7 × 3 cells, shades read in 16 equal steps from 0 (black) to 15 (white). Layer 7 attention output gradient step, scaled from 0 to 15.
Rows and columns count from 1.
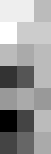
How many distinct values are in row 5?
2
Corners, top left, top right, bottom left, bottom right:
14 11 4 10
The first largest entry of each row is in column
1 1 1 3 2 3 3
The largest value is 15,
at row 2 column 1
